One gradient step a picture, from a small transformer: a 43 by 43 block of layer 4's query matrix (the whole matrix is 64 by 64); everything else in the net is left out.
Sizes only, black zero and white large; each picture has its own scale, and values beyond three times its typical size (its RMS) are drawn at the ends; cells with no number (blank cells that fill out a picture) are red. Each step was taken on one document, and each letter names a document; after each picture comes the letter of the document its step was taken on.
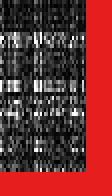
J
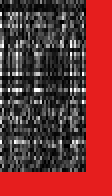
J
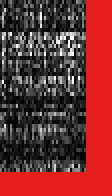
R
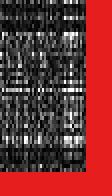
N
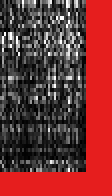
R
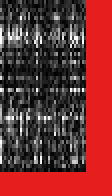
J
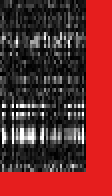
R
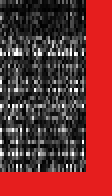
J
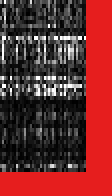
R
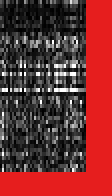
N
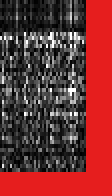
N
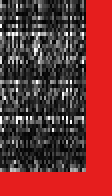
J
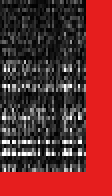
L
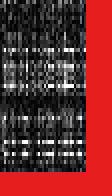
L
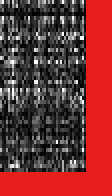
J
